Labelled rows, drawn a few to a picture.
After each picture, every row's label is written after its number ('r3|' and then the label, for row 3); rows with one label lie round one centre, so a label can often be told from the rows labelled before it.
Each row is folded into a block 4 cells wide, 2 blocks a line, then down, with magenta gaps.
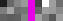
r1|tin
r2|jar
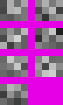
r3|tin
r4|tin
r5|tin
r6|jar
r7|tin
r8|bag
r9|jar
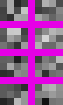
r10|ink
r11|jar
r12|jar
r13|tin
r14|ink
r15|tin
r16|ink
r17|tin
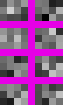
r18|tin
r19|ink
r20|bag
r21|jar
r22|ink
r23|ink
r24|ink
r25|ink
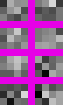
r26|tin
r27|jar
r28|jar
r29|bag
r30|tin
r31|ink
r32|ink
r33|ink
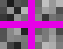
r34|ink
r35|tin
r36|jar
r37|bag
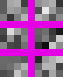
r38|jar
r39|jar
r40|jar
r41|ink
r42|ink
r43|tin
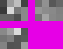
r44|jar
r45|bag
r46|jar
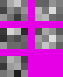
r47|jar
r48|bag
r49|jar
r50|bag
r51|jar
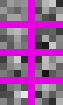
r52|bag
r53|jar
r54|tin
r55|ink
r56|jar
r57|tin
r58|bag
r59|jar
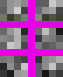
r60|tin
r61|tin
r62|bag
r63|jar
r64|ink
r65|tin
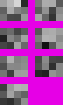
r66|jar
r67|jar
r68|ink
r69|tin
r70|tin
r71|ink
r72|tin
